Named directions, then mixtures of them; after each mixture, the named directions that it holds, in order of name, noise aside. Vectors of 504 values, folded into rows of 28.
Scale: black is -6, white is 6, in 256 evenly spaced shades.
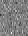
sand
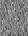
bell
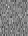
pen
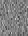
bell, sand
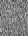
bell, pen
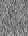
bell, pen, sand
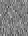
bell, pen, sand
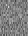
pen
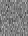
pen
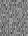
pen, sand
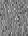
bell, sand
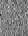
bell, pen, sand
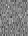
pen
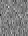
pen, sand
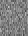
bell, pen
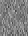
bell, pen, sand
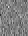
pen, sand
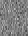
bell, sand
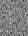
bell, pen, sand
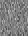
bell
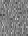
bell, pen, sand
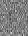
bell, pen, sand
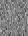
bell, pen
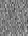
bell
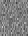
bell, pen, sand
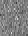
bell, sand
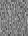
bell, pen
